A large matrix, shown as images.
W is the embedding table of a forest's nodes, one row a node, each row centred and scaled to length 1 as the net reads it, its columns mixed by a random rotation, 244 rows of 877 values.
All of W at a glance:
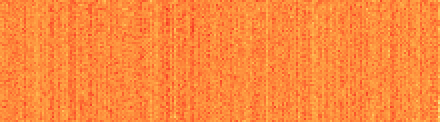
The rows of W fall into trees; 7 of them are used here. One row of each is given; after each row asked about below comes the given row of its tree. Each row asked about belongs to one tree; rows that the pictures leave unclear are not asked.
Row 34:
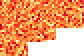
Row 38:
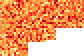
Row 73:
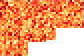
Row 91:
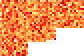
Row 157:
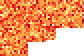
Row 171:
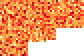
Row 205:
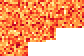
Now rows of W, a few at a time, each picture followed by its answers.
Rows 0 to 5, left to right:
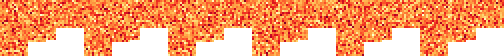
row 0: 91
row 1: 38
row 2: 91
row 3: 38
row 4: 157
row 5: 34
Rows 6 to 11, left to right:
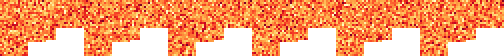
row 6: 205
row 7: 73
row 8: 34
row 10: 73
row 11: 34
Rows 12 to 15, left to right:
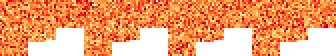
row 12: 171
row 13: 73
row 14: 34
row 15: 157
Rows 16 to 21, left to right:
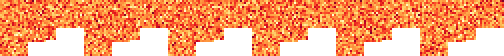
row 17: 157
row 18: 157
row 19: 157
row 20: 157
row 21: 34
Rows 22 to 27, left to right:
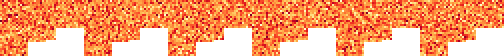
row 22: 171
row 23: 157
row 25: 91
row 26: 91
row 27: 34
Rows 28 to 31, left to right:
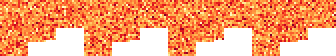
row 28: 205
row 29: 38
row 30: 91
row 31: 157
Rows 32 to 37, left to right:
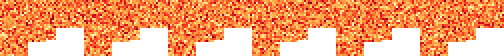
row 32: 38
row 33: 171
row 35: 91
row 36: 157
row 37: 157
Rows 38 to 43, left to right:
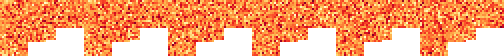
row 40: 157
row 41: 157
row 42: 38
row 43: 91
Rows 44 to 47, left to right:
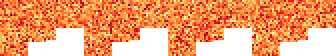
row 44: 171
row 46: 38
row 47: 157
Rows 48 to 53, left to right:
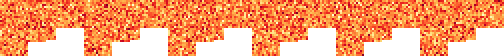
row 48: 157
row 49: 34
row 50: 157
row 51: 157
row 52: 157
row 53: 171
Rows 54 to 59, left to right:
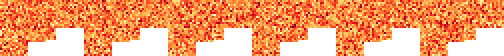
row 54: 157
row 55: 171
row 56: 38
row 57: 73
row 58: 38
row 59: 38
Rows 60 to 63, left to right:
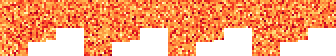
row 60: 38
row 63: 157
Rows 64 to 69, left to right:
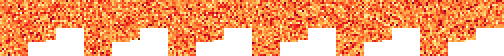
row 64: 38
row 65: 91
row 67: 171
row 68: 34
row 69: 171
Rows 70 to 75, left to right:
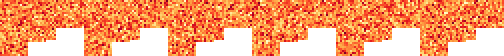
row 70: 171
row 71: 34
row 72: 157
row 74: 73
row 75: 38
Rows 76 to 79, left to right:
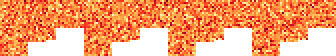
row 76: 157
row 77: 34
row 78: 91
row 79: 91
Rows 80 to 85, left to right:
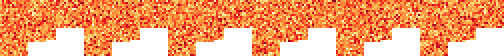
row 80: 91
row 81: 171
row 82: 205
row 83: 34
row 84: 157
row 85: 205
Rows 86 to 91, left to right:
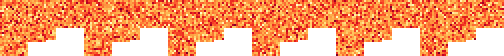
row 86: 34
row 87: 73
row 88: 91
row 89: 34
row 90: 171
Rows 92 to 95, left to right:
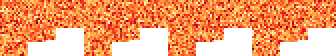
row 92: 34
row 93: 38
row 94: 157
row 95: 157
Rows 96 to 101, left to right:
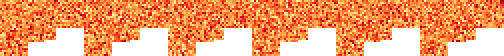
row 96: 38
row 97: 34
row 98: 38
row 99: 91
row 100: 38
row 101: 34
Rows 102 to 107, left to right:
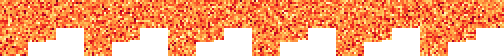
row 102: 171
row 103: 38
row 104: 157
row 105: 91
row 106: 205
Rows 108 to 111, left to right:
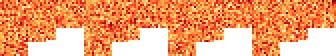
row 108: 171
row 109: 38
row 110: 34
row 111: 34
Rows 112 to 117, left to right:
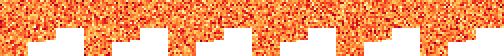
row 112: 34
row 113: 171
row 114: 38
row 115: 38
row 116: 205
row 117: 34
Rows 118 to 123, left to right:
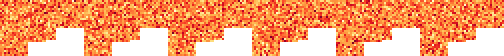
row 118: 73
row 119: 157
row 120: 91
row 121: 38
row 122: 157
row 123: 34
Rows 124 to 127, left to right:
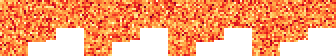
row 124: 157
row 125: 73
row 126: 73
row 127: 91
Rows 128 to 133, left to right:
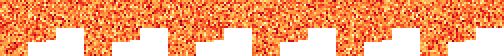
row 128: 34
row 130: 157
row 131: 34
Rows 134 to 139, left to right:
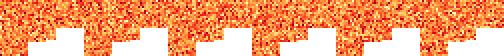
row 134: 171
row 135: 73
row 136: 38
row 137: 157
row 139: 91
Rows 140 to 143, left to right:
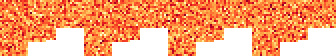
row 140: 91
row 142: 171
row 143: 38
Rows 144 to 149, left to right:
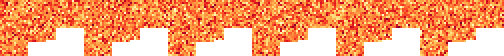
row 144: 73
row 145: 157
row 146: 91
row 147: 73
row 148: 205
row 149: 157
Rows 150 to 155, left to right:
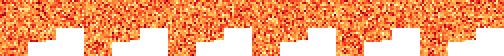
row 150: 73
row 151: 34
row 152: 205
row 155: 91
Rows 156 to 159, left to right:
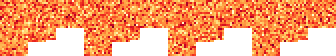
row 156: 73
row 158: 205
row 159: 38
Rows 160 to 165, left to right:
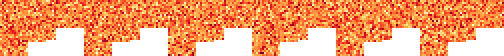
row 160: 91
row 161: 157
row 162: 171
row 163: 91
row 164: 34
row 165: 157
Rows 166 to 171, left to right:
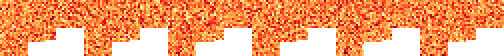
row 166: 38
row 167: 171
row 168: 91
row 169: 38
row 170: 91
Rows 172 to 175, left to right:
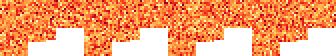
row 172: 38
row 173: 171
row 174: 73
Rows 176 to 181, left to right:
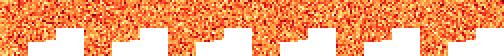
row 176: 38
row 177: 171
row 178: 34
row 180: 157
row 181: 34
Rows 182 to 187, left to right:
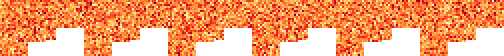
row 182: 157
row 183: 73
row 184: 91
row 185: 34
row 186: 34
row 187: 73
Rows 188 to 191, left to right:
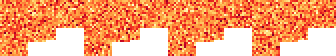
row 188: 91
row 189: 34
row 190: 205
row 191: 205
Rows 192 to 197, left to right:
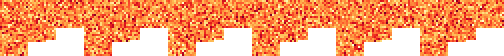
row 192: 34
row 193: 157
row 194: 38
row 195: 38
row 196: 38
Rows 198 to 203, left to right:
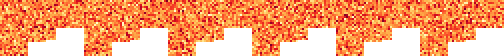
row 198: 171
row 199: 34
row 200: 91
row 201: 38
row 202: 171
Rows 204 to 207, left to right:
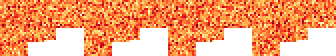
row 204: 157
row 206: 157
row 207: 38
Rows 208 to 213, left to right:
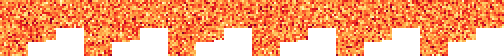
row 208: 38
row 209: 157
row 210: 91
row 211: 157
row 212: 171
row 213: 171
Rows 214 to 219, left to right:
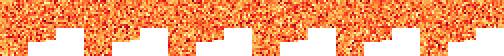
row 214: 38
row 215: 171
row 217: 73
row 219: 38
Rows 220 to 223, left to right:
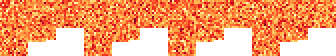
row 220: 91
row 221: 38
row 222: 91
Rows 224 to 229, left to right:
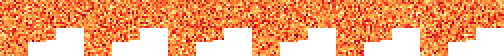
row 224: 38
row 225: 38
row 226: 157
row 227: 34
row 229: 38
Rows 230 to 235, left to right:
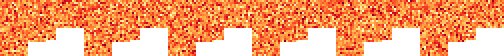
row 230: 91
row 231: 38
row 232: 157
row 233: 38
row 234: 73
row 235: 38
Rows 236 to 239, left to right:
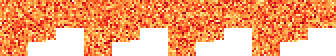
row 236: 91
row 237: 171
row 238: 91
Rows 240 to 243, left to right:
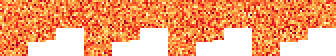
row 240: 205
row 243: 171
